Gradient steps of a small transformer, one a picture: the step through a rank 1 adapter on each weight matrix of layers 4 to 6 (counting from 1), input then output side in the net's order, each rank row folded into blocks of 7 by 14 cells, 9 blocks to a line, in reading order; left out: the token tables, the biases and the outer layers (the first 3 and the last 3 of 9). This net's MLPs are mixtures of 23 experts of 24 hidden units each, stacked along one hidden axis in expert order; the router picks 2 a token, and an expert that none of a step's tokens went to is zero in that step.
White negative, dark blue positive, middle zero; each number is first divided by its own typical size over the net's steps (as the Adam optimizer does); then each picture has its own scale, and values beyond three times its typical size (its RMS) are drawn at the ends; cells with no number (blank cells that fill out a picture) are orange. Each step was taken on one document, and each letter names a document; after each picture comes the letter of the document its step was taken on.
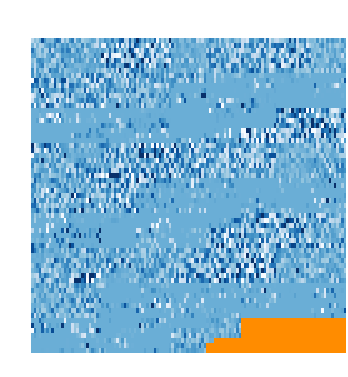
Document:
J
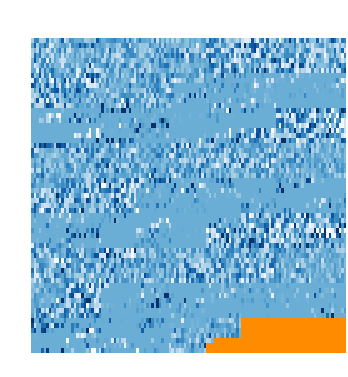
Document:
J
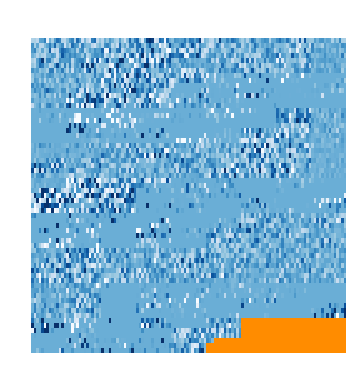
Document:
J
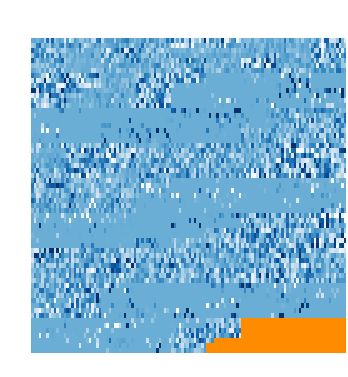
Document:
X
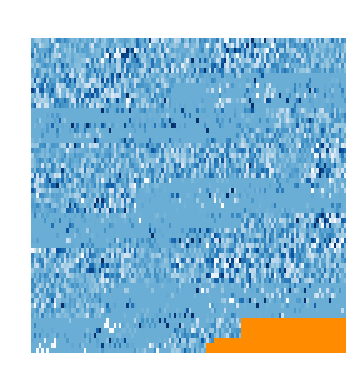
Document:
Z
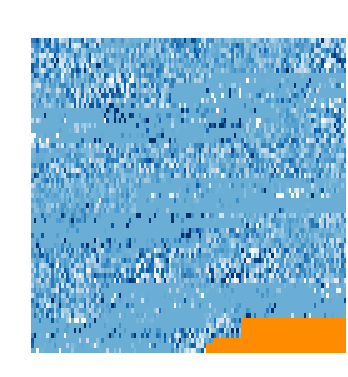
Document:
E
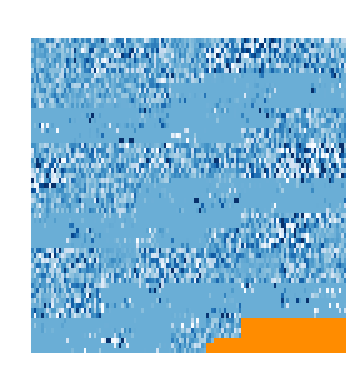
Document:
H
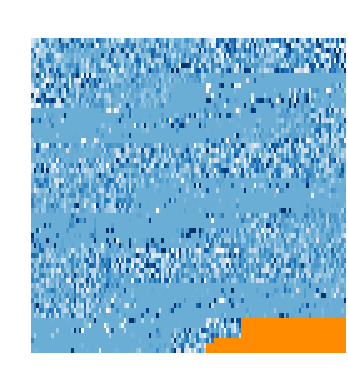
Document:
E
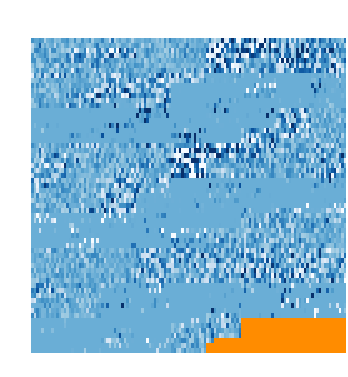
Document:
H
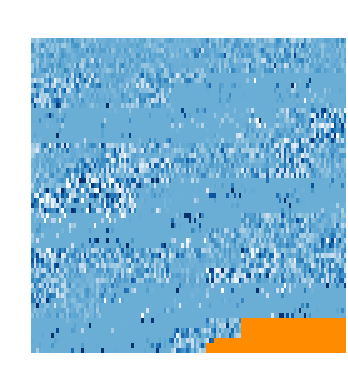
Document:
X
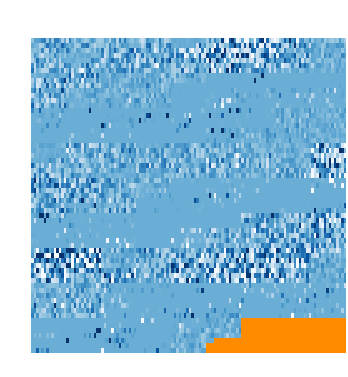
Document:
Z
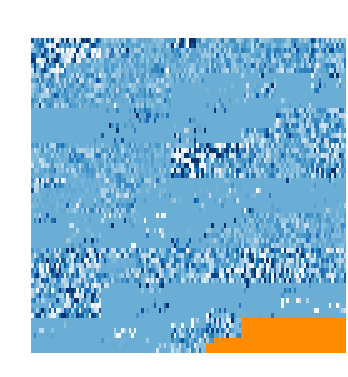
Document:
H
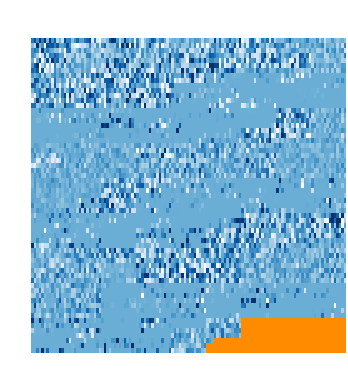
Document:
J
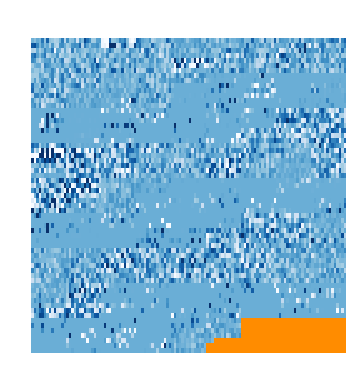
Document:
H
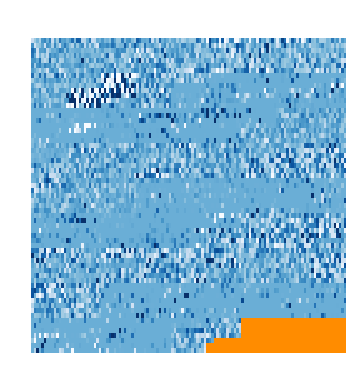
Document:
E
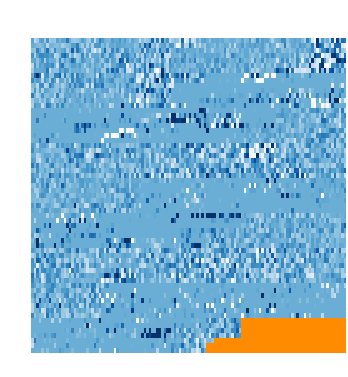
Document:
E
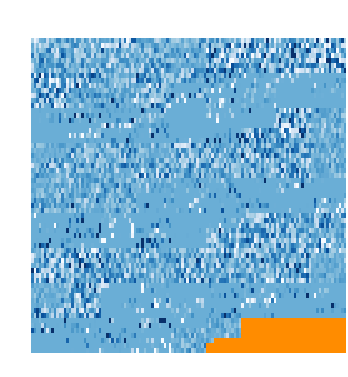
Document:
J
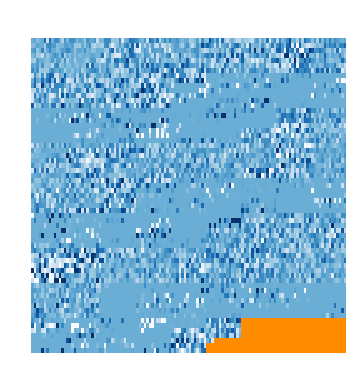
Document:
J
